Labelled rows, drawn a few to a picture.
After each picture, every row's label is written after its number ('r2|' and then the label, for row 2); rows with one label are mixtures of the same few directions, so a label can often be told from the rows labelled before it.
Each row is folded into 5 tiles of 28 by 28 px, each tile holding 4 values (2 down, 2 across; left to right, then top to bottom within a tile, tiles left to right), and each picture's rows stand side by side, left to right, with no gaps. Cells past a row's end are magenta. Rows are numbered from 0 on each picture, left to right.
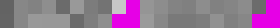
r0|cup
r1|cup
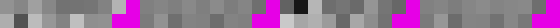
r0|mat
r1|mat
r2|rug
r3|mat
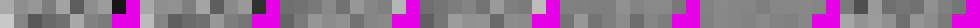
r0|cup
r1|cup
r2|cup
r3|cup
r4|mat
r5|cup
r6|rug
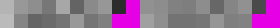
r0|cup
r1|cup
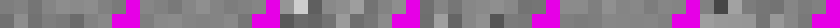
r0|mat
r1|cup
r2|rug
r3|mat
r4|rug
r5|rug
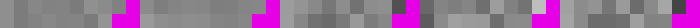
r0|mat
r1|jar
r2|cup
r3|cup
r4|cup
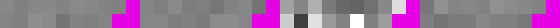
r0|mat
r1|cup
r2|mat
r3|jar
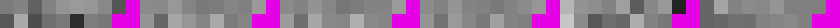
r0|mat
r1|mat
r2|mat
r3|mat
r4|cup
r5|jar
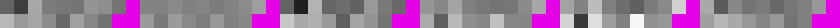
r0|rug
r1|mat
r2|rug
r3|mat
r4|mat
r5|jar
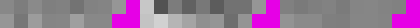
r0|mat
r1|jar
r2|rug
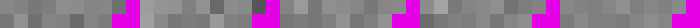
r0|mat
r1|cup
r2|rug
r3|rug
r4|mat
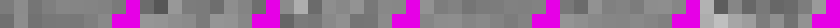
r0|mat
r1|rug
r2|rug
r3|jar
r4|rug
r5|jar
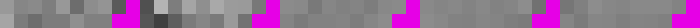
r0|cup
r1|jar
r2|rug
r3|cup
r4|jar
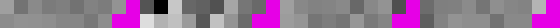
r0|jar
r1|rug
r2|cup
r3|cup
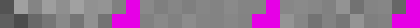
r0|jar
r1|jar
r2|cup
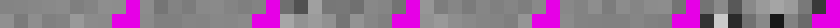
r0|mat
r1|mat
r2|rug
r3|jar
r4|cup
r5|mat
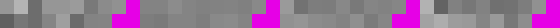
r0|rug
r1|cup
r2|jar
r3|jar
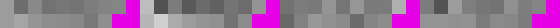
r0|jar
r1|jar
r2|cup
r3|rug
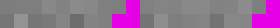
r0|mat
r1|mat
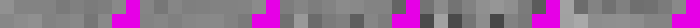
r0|jar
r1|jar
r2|mat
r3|mat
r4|jar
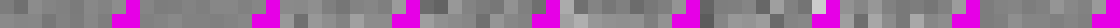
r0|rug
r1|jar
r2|mat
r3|rug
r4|jar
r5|cup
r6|mat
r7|cup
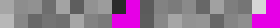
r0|cup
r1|cup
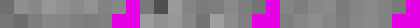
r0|jar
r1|rug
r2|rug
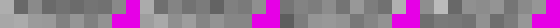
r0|jar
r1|jar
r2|cup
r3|rug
